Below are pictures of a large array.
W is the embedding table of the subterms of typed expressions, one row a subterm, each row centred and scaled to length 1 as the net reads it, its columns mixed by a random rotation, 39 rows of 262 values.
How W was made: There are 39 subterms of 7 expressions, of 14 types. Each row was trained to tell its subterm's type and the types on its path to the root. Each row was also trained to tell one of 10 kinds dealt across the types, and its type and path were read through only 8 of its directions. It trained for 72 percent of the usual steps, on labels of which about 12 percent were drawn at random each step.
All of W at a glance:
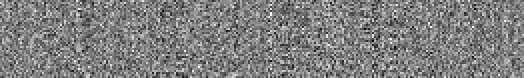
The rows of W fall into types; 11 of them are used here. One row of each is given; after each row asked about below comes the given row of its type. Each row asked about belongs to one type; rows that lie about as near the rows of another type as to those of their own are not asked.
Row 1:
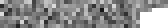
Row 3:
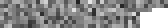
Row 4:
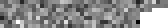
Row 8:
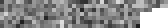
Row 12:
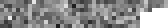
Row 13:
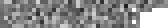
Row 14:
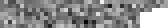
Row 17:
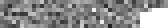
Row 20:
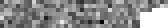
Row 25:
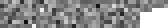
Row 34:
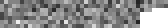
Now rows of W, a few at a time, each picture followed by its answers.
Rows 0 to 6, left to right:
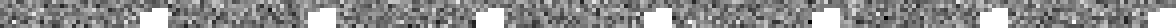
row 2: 20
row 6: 25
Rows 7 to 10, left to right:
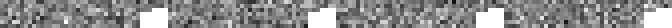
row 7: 25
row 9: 4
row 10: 17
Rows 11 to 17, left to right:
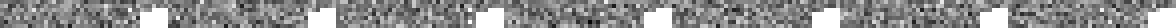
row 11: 12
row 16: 8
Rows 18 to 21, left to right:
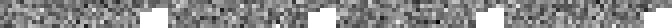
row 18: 4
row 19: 20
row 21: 34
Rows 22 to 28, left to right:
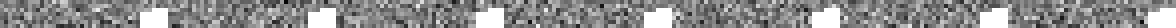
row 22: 12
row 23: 4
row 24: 17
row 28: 3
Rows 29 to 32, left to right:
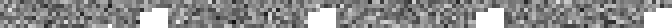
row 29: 34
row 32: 12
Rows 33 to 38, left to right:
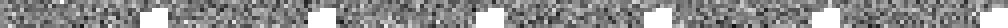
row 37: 3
